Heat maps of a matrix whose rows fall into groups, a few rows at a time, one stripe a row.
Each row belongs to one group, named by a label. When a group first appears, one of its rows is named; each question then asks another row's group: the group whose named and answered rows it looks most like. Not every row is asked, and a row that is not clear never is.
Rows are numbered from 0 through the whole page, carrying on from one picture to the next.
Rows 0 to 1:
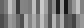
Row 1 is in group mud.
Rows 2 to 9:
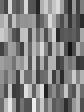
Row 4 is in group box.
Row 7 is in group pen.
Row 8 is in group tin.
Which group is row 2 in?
mud
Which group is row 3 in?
box
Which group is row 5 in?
mud
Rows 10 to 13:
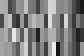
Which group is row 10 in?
box
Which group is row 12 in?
box
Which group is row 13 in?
box
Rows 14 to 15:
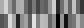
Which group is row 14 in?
box
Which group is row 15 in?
mud
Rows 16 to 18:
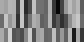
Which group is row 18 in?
tin
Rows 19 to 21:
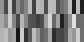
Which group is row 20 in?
pen
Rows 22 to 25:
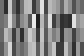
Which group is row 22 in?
tin
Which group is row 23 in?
pen
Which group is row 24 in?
tin
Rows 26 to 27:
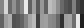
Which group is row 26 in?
box
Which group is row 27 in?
tin
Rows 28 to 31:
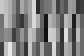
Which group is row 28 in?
box
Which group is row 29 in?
tin
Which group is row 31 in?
tin
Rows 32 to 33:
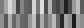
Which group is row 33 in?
tin
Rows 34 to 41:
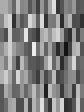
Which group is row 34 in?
box
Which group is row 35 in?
tin
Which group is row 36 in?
mud
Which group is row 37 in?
pen
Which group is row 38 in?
pen
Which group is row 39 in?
box
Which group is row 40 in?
tin
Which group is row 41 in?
mud
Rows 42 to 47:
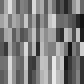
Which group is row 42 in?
pen
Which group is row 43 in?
box
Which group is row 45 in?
mud
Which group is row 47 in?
mud
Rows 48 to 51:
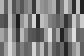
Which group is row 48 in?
tin
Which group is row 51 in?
pen
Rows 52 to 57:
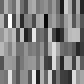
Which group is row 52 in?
tin
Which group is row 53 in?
tin
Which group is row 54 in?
pen
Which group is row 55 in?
box
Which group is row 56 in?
tin
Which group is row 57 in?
pen
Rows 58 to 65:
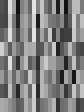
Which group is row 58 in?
mud
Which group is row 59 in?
mud
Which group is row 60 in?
pen
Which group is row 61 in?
box
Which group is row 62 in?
mud
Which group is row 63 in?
tin
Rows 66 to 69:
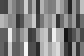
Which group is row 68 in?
mud
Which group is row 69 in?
mud
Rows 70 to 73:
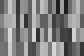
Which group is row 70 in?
mud
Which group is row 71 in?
pen
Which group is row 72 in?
pen
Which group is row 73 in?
mud
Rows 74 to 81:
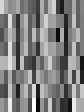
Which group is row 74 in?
box
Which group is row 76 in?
mud
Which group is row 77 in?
mud
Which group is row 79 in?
tin
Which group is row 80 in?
mud
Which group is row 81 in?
pen
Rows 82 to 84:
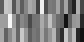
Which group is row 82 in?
tin
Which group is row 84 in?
box
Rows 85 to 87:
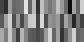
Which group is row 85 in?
mud
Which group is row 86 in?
tin
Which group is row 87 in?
pen
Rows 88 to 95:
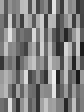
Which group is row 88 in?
box
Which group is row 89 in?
tin
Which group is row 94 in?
box
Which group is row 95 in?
mud
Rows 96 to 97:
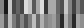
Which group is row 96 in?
tin
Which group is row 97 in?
tin
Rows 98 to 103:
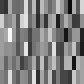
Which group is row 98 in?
mud
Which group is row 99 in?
box
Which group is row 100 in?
pen
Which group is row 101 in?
box
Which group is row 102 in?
tin
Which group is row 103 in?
pen
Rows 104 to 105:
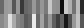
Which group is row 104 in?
tin
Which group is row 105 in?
pen
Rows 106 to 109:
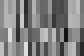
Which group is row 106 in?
pen
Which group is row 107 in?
pen
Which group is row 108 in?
mud
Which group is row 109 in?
box
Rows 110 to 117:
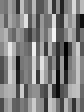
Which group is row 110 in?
pen
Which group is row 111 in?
box
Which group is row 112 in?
box
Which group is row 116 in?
pen
